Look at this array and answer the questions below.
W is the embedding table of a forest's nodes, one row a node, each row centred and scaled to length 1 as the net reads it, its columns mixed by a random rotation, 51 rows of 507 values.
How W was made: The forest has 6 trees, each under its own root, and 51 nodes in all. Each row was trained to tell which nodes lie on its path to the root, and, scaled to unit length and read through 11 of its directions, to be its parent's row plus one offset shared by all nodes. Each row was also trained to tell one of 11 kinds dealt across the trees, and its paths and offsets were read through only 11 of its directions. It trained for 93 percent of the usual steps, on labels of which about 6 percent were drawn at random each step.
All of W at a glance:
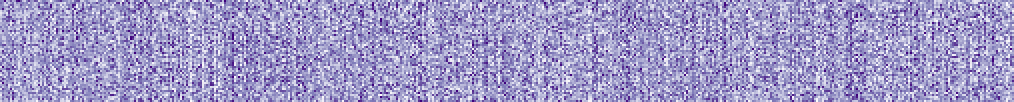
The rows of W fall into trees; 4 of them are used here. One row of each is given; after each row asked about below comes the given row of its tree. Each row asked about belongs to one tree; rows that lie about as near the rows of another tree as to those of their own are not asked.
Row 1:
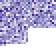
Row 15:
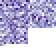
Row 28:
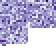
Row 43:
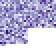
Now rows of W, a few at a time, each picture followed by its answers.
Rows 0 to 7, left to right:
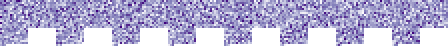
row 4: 1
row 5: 15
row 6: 43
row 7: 43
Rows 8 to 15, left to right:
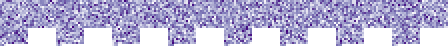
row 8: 43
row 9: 15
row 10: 15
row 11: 28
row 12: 28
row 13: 43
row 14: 28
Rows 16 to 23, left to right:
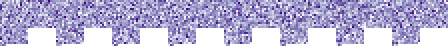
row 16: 43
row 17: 1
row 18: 43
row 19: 43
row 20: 1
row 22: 28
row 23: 1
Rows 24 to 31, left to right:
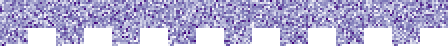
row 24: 43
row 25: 1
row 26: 1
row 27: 43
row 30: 43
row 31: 1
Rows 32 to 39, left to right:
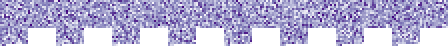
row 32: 43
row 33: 1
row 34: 15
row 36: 1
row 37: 43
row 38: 1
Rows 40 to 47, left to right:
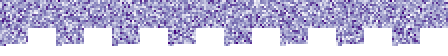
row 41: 1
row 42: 1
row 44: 43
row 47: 43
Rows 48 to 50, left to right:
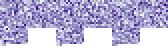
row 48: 15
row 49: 1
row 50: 1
